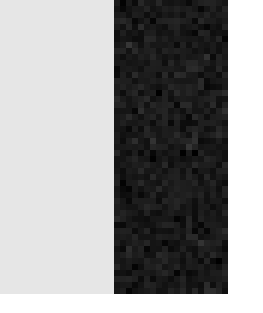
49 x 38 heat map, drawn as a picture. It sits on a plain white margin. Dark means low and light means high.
The table splits into one row of 2 panels. Panel 1,1: very high, flat. Panel 1,2: very low, fine-grained, faint in contrast.
